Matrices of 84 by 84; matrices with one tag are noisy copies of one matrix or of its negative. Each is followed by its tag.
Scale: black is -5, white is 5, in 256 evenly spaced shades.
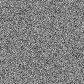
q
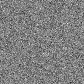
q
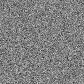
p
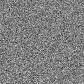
p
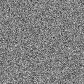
p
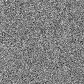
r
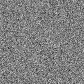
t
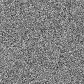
r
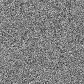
r
